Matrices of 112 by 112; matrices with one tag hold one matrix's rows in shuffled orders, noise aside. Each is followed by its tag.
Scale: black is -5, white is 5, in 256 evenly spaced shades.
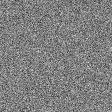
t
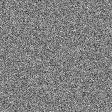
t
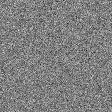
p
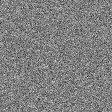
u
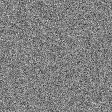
p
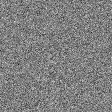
u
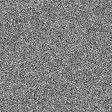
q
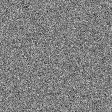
t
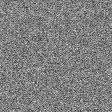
t
